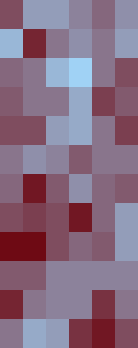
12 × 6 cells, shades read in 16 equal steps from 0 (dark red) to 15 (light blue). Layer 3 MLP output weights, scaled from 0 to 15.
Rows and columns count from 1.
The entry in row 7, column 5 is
7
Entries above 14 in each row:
0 0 1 0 0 0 0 0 0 0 0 0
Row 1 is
5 11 11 9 7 10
